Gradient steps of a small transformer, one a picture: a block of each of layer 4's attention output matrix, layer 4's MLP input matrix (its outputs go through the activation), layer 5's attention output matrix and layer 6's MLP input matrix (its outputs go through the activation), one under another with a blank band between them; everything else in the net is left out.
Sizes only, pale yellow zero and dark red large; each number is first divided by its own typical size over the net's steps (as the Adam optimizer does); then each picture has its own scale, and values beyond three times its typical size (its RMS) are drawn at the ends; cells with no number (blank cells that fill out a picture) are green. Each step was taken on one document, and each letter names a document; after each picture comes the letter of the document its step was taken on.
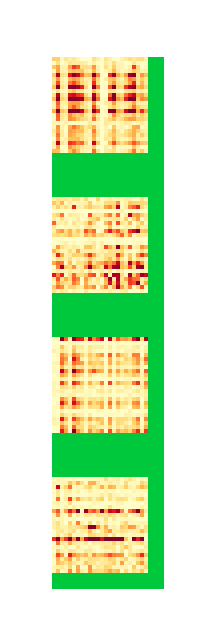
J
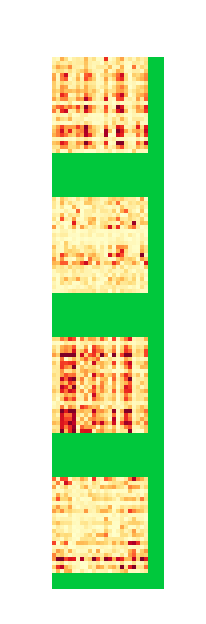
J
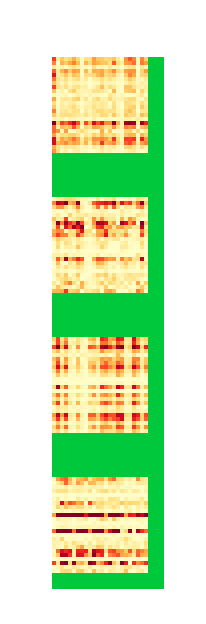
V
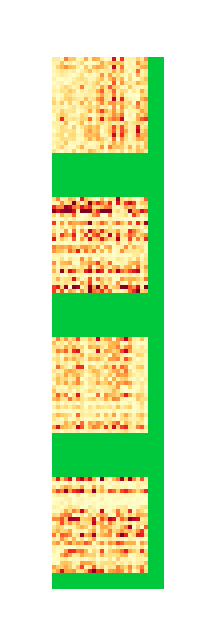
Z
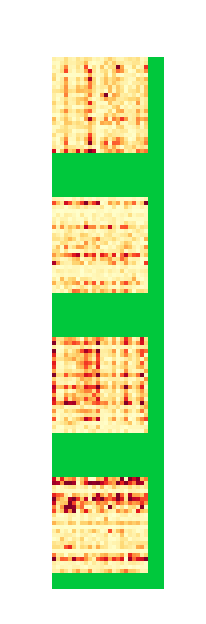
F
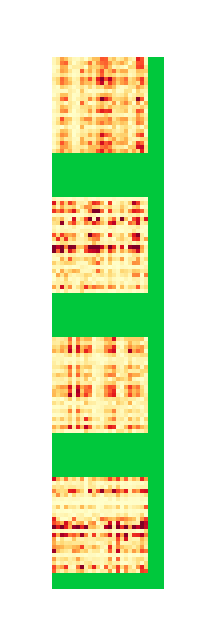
Z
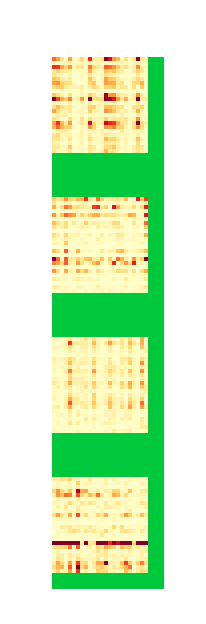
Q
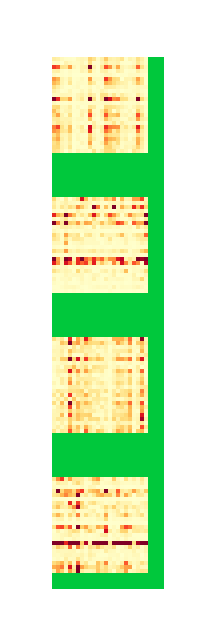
Q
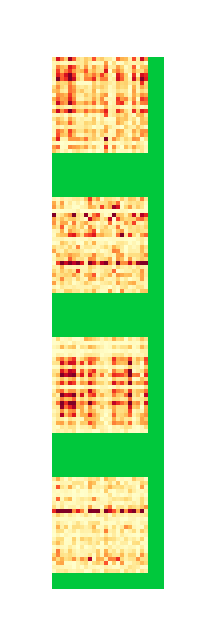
J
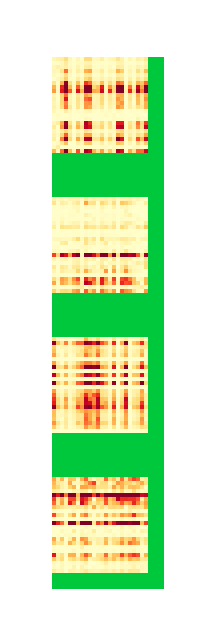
F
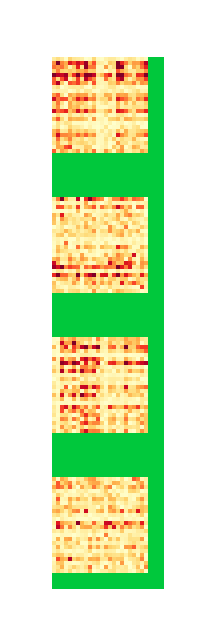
J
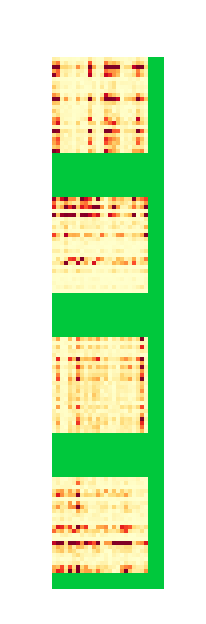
Q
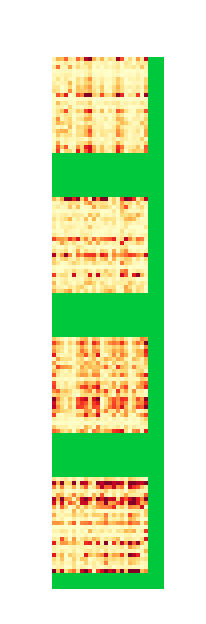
F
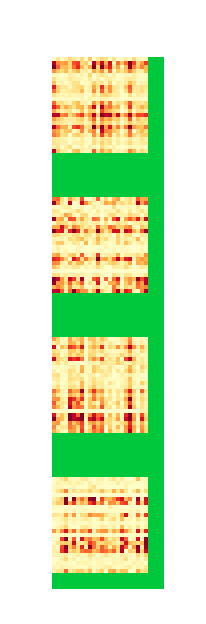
V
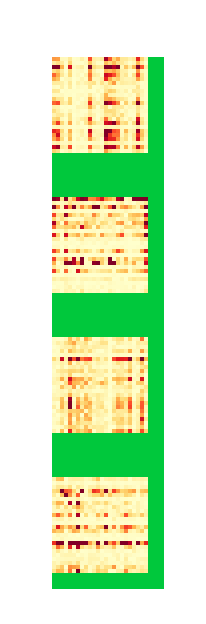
Q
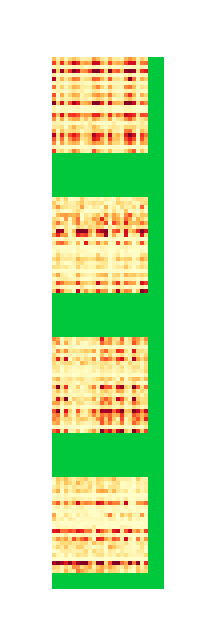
V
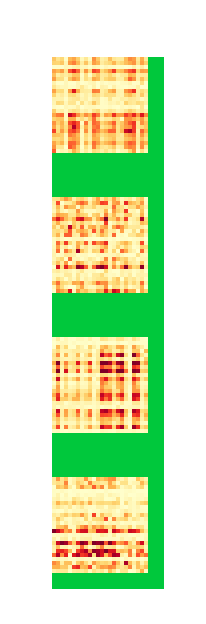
V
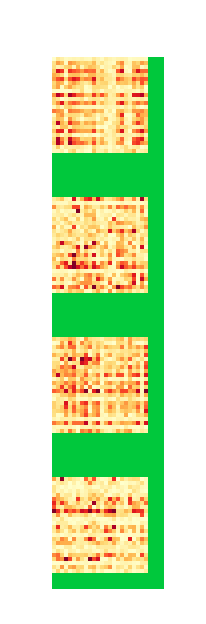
J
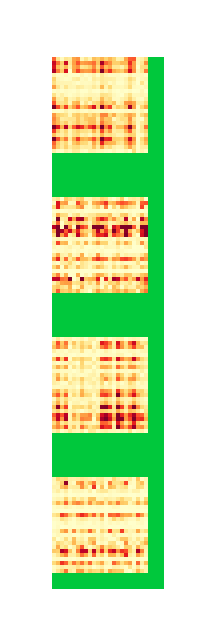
V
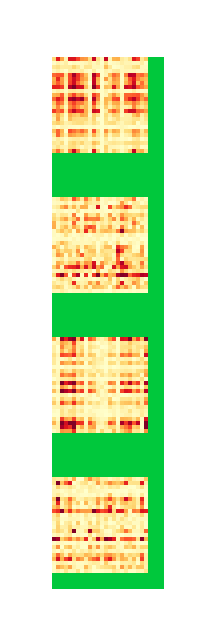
J
